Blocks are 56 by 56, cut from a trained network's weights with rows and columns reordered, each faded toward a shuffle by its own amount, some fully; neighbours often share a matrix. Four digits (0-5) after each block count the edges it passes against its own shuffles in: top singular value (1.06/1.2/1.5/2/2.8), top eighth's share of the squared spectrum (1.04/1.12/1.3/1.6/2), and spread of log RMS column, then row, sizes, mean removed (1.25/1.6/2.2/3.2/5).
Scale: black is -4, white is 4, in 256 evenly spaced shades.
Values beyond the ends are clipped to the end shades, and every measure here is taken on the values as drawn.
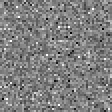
0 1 0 0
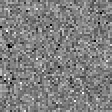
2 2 1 0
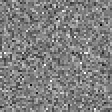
2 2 0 0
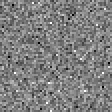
0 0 0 0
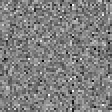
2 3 1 0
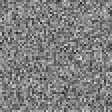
1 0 0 0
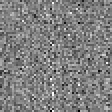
3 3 2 1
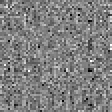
3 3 1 1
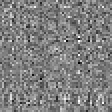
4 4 2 2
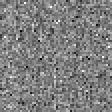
1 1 0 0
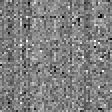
3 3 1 2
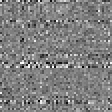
4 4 1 3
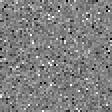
0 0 0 0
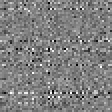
4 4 1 3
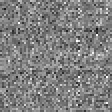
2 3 2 1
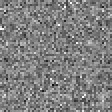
2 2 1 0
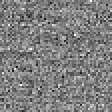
3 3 0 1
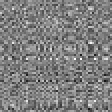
4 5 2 3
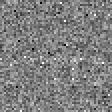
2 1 0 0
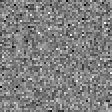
0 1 0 0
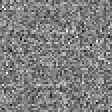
2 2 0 0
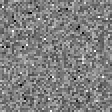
0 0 0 0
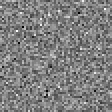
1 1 0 0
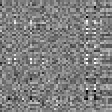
4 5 2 2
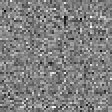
3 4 1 2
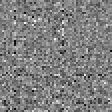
3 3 1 1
